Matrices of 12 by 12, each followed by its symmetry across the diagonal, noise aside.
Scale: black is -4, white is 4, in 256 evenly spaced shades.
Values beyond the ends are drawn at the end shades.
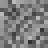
symmetric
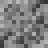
symmetric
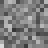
neither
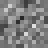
symmetric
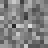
neither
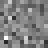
neither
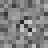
symmetric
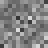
symmetric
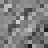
symmetric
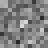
symmetric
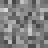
neither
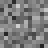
neither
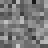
neither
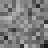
symmetric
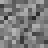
neither
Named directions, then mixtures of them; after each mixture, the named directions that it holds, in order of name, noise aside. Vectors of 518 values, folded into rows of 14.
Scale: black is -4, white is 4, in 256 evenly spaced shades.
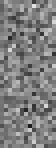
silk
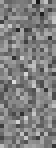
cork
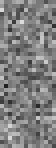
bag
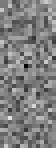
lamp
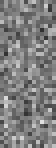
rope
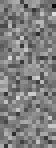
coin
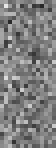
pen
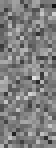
coin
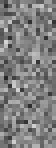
pen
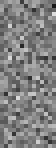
coin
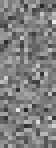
coin, pen, silk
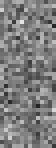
bag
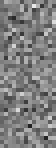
coin, silk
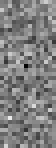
lamp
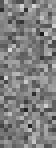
bag, silk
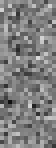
bag, rope, silk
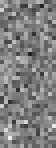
bag, coin, pen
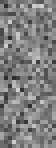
pen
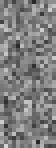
coin, rope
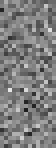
lamp, rope, silk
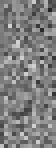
coin, cork, rope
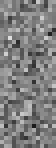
cork, pen, rope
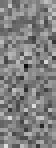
lamp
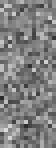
bag, lamp, pen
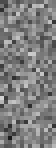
bag, pen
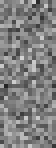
bag, cork, rope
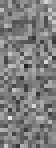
lamp
